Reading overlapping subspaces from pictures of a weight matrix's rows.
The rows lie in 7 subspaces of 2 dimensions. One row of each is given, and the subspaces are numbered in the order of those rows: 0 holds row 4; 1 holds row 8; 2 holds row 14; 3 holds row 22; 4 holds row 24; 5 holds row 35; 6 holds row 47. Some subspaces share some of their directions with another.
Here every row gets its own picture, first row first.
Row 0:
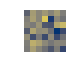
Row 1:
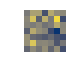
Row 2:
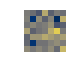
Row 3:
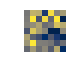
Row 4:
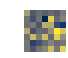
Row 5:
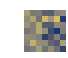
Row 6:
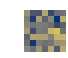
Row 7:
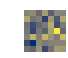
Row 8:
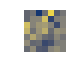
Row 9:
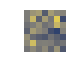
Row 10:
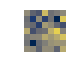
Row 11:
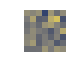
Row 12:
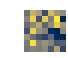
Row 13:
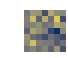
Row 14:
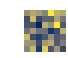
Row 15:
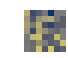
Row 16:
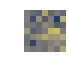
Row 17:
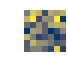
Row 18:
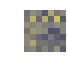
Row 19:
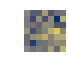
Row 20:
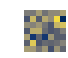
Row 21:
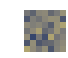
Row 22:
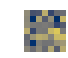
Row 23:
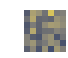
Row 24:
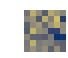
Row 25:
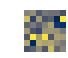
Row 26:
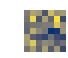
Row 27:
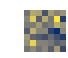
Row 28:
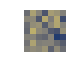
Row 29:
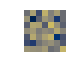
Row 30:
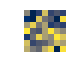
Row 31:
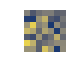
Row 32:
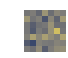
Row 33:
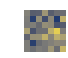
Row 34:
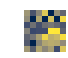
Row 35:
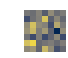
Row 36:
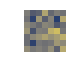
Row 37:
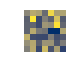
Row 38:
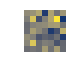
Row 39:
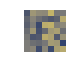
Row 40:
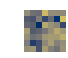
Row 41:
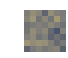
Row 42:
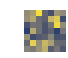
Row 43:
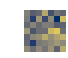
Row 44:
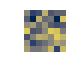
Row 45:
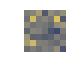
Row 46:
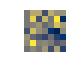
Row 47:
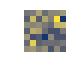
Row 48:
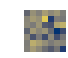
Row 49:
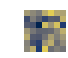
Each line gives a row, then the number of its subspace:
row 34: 1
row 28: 4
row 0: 0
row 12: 4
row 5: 3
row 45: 4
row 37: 2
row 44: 5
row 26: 2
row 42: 1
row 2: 4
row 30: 5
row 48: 0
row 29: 4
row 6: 3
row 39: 3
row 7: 5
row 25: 6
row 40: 2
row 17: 5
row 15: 3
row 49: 2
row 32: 5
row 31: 5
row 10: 2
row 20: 6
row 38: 0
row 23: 3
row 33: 0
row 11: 0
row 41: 6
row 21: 6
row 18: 1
